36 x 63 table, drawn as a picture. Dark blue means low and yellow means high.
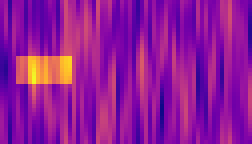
The values are skewed, with a long tail toward high values. Overall the values sit about 30% of the way up the scale. The middle left is the ninth with the highest average. In the middle left lies a patch that is higher than the rest.
